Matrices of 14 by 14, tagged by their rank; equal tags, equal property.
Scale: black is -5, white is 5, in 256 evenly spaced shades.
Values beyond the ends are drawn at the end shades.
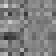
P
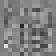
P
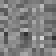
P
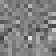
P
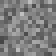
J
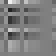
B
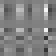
B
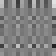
B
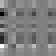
B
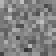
J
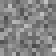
J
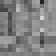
P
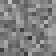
J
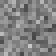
J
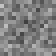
J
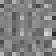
P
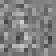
P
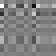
B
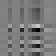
B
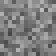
J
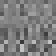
P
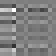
B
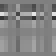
B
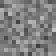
J
